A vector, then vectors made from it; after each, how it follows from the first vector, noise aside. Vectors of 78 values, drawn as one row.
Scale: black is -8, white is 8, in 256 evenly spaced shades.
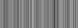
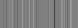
partly zeroed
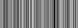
scaled up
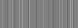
partly zeroed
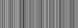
reversed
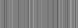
partly zeroed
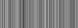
reversed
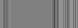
partly zeroed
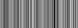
scaled up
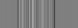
partly zeroed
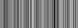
scaled up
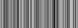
scaled up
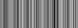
scaled up
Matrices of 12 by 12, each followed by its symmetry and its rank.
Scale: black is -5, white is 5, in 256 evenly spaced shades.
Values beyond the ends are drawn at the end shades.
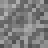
symmetric, full rank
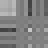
symmetric, rank one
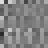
neither, rank two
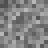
symmetric, full rank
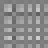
symmetric, rank one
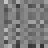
neither, rank two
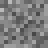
symmetric, full rank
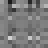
neither, rank two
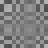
symmetric, rank one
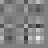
symmetric, rank one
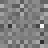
neither, rank two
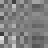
neither, rank two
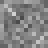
symmetric, full rank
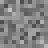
symmetric, full rank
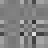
symmetric, rank one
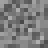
symmetric, full rank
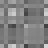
symmetric, rank one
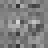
neither, rank two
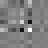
symmetric, rank one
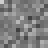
symmetric, full rank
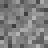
symmetric, full rank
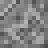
symmetric, full rank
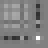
symmetric, rank one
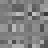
neither, rank two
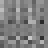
neither, rank two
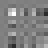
symmetric, rank one
